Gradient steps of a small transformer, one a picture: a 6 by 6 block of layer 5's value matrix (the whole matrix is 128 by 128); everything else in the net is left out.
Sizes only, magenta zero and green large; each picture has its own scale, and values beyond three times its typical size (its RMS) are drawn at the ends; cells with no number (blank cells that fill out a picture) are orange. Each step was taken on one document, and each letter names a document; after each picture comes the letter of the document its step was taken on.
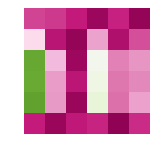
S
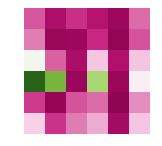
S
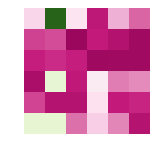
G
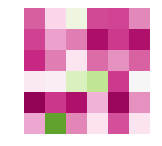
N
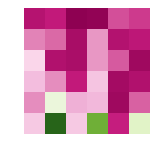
N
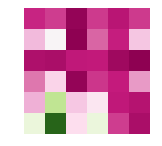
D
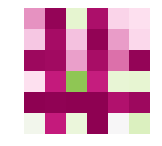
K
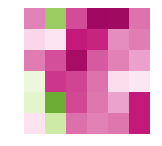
G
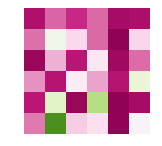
N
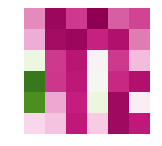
S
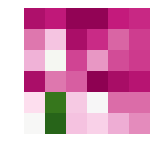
D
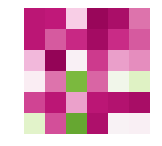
K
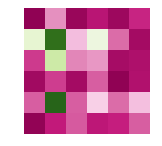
D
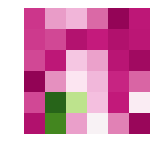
D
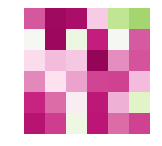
K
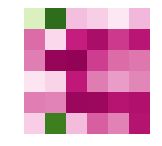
G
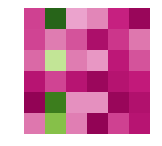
G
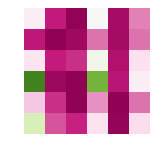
S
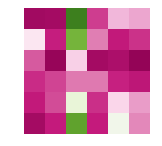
K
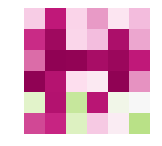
K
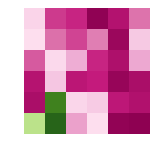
D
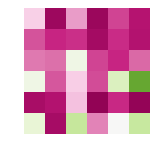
K
